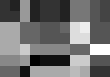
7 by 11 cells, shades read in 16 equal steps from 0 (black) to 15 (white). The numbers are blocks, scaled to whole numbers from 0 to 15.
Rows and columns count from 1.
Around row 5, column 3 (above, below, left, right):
6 9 10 8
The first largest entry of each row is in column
3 3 9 8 10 8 8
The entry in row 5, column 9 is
6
